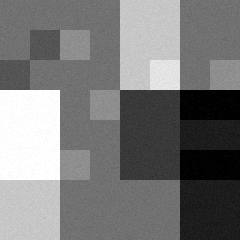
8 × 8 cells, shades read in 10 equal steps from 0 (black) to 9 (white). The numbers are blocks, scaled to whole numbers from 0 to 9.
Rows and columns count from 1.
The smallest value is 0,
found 4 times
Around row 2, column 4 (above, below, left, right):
4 4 5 7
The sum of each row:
38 38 39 31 32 31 32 32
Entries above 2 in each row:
8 8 8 4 4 4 6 6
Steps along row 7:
same down same same same down same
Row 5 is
9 9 4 4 2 2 1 1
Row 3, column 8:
5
